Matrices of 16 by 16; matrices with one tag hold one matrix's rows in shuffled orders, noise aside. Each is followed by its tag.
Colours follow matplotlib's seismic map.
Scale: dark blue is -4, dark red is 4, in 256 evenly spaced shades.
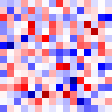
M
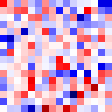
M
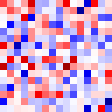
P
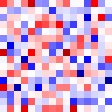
P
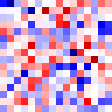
M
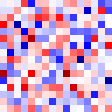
P
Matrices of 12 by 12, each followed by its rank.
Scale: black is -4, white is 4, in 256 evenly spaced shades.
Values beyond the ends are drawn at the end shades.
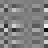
one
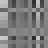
one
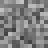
full rank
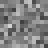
full rank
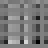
one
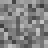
full rank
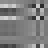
one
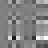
one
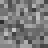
full rank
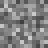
full rank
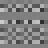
one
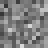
full rank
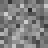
full rank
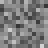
full rank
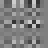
one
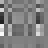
one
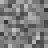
full rank
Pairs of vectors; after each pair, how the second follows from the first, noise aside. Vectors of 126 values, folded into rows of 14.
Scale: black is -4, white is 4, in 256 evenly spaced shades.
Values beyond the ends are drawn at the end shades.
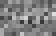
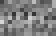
reversed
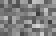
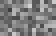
shuffled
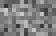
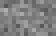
shrunk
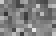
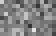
sign-scrambled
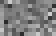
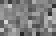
sign-scrambled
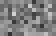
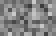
sign-scrambled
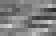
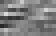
reversed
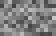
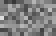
reversed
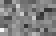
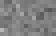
shrunk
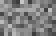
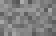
shrunk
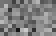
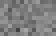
shrunk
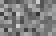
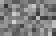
shuffled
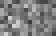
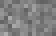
shrunk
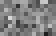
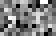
scaled up
